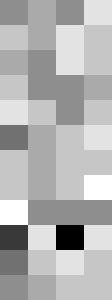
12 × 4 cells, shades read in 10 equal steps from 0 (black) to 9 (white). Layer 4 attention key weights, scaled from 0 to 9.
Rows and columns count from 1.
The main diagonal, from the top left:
5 6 8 6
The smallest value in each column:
2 5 0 5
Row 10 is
2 8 0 8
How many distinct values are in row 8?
3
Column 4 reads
8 7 7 6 7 8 7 9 5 8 7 7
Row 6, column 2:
6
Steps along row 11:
up up down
